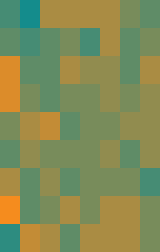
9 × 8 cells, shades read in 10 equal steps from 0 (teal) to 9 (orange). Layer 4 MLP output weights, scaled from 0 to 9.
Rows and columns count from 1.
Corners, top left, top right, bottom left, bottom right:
2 3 1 4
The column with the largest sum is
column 6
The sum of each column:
44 33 41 39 39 47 38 38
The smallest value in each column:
1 0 3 3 2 4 3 2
